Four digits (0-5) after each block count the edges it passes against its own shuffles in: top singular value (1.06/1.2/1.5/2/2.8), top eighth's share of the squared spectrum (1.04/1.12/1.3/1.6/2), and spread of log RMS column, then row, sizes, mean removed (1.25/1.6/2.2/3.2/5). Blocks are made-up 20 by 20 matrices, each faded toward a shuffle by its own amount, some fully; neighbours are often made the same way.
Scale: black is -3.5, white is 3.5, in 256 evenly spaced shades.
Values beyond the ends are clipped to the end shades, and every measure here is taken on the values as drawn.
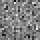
0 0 0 0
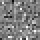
1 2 0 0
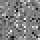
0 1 1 0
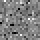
0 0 0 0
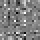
3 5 2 2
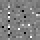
2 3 0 0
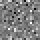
1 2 0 0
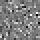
1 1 0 0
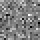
0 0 0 0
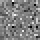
1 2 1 0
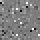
0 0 0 0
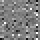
3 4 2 0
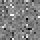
2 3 1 0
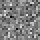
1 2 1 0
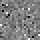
0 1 0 0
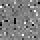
1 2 0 0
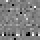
3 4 0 1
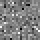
0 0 0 0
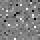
0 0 0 0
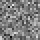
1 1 0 0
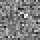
1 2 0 0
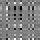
4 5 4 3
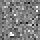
1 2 1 0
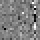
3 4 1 0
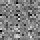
2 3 2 0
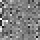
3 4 3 0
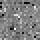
0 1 0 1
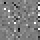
3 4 2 0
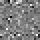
3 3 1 1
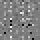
3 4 2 1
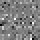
3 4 1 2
